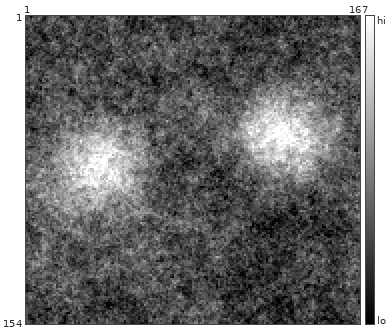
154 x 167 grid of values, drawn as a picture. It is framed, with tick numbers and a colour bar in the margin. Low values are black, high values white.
The ninth with the lowest average is the bottom right. Two bumps rise from the field. No row or column stands out. Most values sit low, with a long tail of high ones.
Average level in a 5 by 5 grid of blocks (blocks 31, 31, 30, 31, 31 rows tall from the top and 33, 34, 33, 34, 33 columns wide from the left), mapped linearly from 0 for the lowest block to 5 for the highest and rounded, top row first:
11111
22243
45133
22101
11101
